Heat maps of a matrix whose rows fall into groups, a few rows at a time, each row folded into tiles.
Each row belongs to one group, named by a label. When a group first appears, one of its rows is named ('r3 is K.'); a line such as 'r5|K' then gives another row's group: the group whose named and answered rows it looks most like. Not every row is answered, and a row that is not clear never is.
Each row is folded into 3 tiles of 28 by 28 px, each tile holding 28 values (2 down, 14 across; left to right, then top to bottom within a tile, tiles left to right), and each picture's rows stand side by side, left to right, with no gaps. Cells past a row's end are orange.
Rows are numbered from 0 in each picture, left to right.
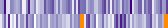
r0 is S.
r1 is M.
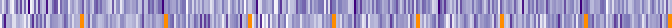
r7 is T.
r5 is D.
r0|M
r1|S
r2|T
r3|S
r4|D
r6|D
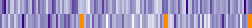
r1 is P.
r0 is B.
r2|D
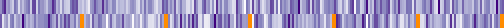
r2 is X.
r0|B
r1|P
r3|M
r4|T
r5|D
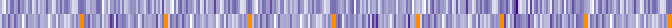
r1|T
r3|P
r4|T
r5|P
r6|X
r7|P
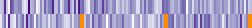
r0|S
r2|T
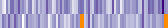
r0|P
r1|S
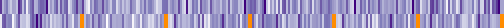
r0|M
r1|P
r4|D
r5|S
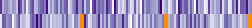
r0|M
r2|S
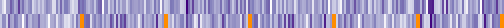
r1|T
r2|D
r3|T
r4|P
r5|X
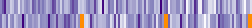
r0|B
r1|D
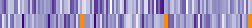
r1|S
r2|T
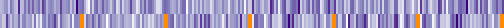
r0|D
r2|T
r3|M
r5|M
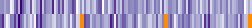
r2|T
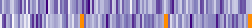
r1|B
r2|B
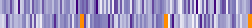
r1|X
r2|M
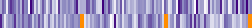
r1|D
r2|S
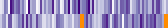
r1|B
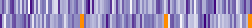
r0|X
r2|M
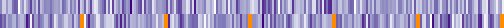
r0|T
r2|X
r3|S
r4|T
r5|X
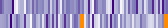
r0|X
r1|S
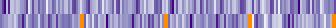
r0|B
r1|B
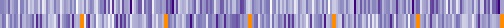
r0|T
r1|M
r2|B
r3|T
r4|D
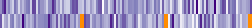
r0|B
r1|T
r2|M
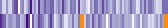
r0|T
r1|P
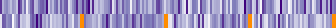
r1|B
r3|S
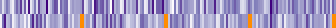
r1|S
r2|P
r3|D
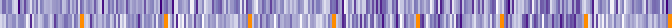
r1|D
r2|S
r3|P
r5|T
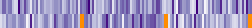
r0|D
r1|B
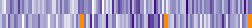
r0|P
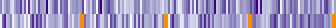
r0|M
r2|M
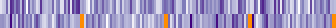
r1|P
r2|B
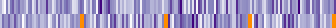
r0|P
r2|X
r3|M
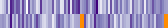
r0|S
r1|X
